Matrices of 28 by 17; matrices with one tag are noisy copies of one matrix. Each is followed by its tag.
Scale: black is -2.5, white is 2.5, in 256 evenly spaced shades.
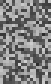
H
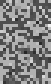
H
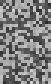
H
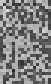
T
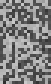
T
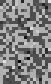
H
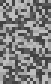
H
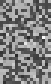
H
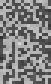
T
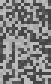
T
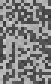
T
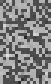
H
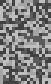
H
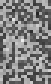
T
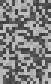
H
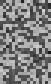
H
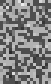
H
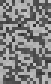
H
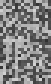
T
